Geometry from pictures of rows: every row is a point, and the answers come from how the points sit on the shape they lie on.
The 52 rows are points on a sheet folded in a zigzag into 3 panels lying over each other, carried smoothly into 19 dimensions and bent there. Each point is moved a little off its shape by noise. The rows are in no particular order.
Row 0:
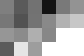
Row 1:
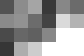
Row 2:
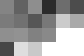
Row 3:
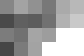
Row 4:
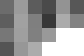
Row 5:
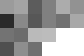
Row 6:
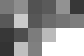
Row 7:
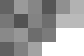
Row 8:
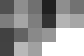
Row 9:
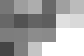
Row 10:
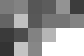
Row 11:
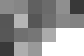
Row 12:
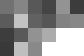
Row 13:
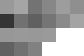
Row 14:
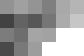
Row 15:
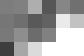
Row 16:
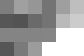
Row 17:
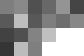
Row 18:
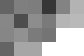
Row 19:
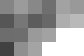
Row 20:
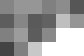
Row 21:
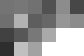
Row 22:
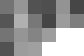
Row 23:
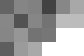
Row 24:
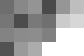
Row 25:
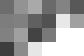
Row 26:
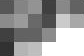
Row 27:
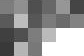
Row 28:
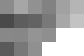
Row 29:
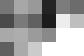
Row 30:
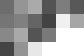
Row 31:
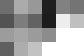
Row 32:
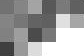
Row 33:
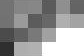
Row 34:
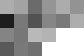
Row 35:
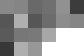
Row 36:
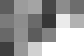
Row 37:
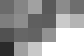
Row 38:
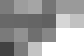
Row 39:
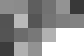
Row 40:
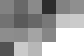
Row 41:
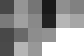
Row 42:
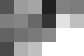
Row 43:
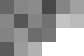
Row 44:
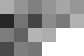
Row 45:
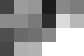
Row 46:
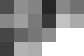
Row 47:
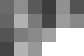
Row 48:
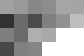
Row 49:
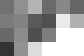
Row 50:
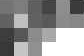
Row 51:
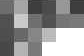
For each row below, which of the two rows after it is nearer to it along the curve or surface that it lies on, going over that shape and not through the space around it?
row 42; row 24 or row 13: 24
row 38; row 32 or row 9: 32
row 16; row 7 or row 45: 7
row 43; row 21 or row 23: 23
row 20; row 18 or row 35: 18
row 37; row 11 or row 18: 11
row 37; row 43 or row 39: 39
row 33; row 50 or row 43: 50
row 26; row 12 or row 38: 12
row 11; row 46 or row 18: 46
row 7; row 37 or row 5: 5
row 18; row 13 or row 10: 13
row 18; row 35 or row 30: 30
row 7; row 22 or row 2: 2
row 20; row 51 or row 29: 29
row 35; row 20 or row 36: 36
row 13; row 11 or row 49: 49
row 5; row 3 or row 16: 3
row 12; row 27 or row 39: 27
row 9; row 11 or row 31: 11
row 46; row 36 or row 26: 26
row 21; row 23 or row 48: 48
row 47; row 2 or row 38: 38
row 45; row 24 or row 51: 51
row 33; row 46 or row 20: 46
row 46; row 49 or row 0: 49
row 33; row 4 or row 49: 49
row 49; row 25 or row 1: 25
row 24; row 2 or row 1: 2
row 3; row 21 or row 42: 21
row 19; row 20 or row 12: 12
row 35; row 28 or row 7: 28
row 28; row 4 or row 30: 30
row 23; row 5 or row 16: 16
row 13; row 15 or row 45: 15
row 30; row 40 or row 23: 23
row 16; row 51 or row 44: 44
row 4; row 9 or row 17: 17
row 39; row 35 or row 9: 35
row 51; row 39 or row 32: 39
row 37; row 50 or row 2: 50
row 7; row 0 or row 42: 0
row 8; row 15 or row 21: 21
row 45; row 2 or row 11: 11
